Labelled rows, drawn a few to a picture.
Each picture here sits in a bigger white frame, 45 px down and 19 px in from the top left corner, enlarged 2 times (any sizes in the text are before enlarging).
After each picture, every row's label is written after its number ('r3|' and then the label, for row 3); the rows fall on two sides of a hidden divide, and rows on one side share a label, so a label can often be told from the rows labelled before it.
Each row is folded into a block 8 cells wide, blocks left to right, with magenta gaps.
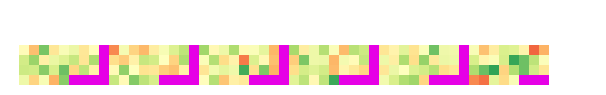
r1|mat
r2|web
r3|mat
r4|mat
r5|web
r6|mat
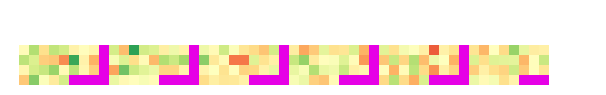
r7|mat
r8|mat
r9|mat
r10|mat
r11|mat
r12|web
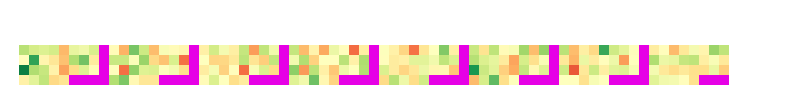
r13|mat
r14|mat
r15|web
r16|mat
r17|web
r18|mat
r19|web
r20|web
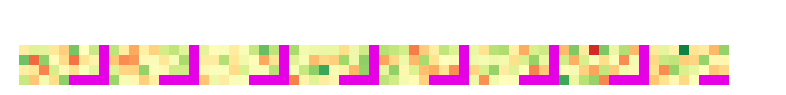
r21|web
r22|web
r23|web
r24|mat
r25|web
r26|mat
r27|web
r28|mat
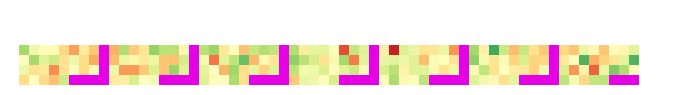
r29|mat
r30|web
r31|web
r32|mat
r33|mat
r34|mat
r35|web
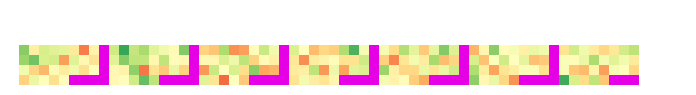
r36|mat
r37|mat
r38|web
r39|web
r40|web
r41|web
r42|web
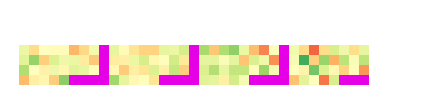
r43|mat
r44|web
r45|mat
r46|mat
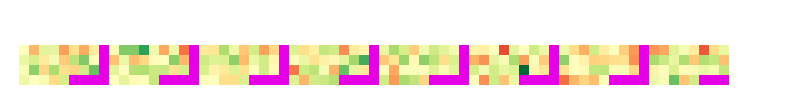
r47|mat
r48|mat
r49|mat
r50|mat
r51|web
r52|web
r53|mat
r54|mat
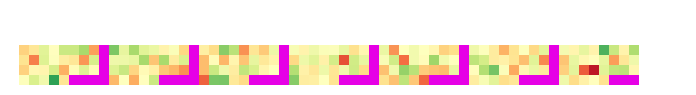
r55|web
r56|mat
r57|mat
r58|web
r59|mat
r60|mat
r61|web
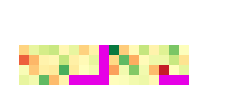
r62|web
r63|mat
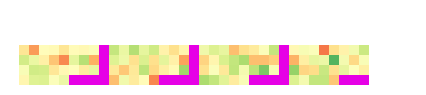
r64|mat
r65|mat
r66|web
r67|web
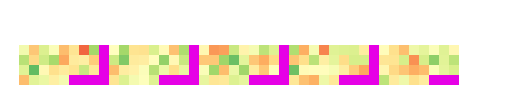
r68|mat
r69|mat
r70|web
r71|web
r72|web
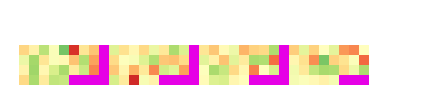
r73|mat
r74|web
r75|mat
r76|mat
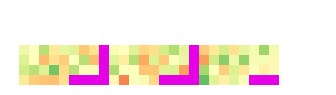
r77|mat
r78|web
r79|web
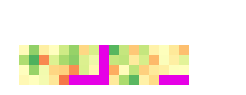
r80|mat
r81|mat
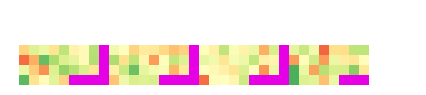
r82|web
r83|mat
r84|mat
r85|web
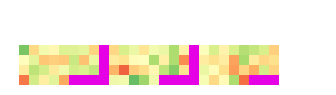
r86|mat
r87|web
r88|web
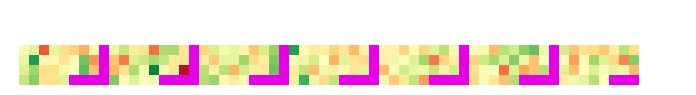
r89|mat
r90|web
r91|web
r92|mat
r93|web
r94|web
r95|web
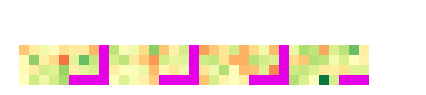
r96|mat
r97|mat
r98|mat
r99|web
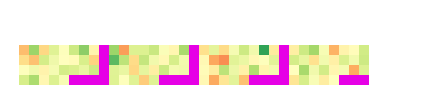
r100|web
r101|mat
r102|web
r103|mat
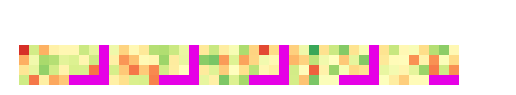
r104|web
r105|web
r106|mat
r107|web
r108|web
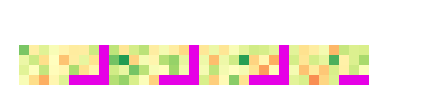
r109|mat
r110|mat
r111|web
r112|web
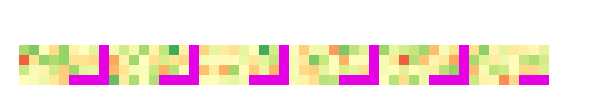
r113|web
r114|web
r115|web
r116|web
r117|mat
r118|mat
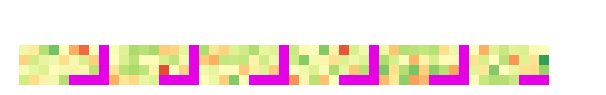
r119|mat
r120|mat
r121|web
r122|mat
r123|mat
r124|mat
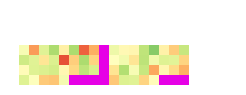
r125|mat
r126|mat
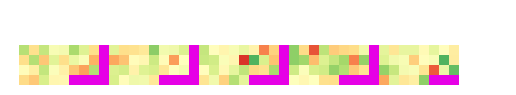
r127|mat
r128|web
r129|mat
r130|mat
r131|mat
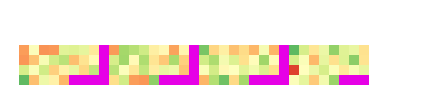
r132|web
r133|mat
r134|mat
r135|mat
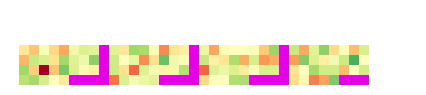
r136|web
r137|mat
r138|mat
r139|mat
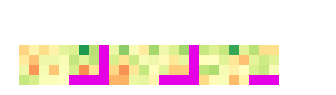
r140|web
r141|web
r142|mat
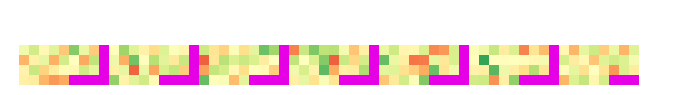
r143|web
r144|web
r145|web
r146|mat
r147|mat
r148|mat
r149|mat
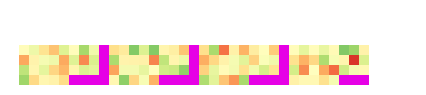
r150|web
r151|mat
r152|web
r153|web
